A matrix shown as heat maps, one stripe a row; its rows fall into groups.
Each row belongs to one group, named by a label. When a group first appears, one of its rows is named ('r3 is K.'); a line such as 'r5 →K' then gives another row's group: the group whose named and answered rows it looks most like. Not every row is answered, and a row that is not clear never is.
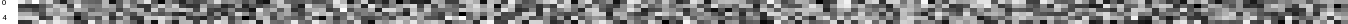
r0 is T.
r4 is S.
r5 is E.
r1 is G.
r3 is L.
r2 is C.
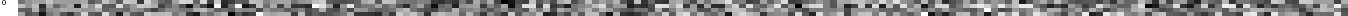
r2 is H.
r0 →C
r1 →L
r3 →S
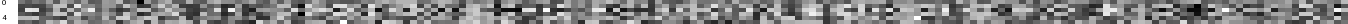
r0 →E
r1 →G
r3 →G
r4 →T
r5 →C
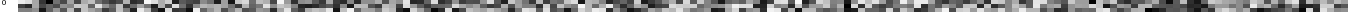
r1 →H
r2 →L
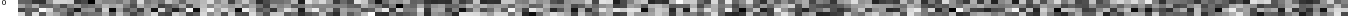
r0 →H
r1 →T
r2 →E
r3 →T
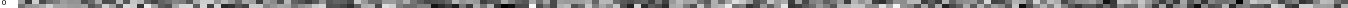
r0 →H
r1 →C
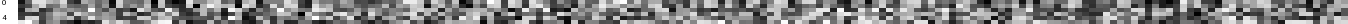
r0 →E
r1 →E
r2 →L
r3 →G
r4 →L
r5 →S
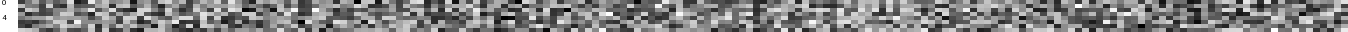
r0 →L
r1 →T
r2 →L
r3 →H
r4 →C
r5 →G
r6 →E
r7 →S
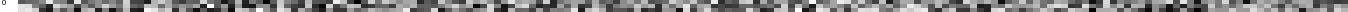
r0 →G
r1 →S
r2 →S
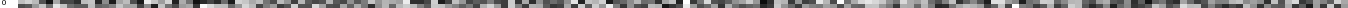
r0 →S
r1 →E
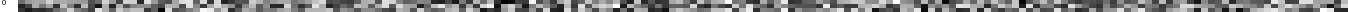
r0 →C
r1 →E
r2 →H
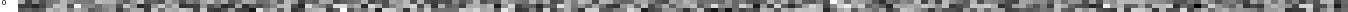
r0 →H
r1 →G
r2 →C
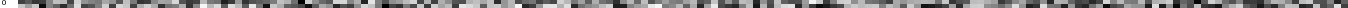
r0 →G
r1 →T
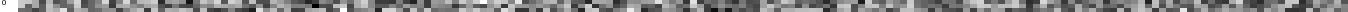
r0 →T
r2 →C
